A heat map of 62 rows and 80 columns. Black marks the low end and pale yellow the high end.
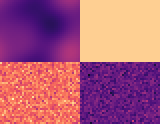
The table splits into 2 rows of 2 panels. Panel 1,1: low, smooth. Panel 1,2: very high, flat. Panel 2,1: high, fine-grained. Panel 2,2: low, fine-grained.
